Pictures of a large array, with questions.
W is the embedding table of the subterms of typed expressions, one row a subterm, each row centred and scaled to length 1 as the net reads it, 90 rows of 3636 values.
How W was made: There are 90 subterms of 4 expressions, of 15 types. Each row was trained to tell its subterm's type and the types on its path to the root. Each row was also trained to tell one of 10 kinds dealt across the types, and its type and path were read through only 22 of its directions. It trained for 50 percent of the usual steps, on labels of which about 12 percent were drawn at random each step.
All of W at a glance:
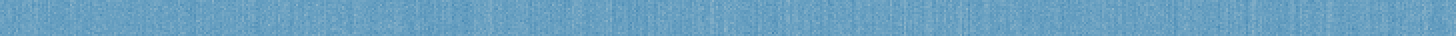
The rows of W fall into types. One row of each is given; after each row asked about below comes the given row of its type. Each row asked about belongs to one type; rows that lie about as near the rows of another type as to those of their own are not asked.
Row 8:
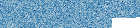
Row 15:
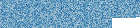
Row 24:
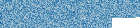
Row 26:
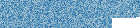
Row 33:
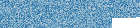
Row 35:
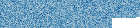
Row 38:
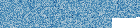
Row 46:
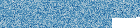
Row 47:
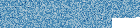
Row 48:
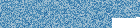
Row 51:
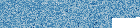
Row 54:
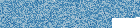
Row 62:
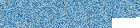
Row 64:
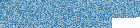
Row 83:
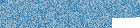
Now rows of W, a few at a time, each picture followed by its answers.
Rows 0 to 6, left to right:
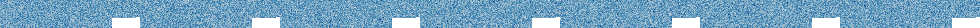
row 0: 83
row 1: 48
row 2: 38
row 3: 46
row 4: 38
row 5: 33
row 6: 51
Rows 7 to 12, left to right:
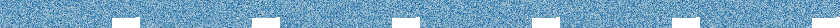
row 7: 47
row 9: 46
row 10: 46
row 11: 46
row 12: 48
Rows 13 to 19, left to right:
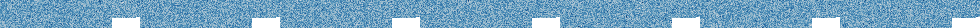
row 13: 64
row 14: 33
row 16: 35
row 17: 8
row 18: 64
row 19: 38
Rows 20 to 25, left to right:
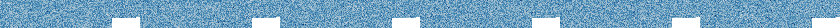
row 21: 47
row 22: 54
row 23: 15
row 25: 15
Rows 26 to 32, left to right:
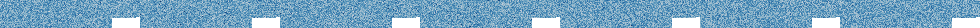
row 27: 35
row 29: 46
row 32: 64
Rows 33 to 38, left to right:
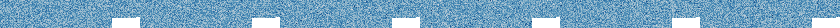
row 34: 24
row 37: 15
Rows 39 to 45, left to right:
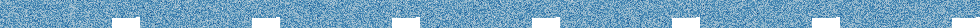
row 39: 51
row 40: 48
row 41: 51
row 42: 48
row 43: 83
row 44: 62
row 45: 48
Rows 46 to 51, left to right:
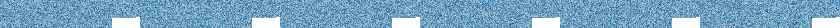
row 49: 83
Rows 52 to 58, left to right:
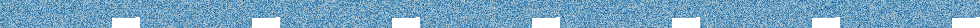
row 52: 24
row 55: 47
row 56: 26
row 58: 15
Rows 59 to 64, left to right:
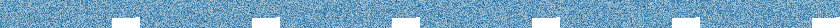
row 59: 54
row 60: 62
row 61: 8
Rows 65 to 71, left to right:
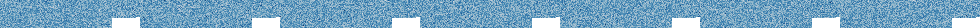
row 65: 8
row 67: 54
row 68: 15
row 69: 64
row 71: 35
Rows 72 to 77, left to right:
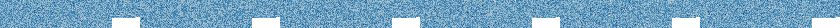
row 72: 24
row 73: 35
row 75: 51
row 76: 46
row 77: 54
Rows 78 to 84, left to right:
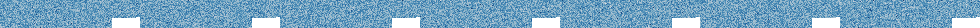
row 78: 48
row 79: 33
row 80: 26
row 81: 38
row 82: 15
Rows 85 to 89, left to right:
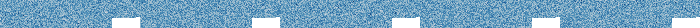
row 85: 35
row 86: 83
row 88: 64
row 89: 33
